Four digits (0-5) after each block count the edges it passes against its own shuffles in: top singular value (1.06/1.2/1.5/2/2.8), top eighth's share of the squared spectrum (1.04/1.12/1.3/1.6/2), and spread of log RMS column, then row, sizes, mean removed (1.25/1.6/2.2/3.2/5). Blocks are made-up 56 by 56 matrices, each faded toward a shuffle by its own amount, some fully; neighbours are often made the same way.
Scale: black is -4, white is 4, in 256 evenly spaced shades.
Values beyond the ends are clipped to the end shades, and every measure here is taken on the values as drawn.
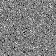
0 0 0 0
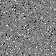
0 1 0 0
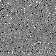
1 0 0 0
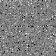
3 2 0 1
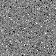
0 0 0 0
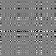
5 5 3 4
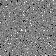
2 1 0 0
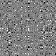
4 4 2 2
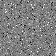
0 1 0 0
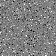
1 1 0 0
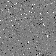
0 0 0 0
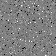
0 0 0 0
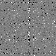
2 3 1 1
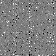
2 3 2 1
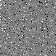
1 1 1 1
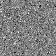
0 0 0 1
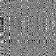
4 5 3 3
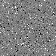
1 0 0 0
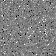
2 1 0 0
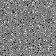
2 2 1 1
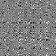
4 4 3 2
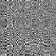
4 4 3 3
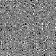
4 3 2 1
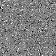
3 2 0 1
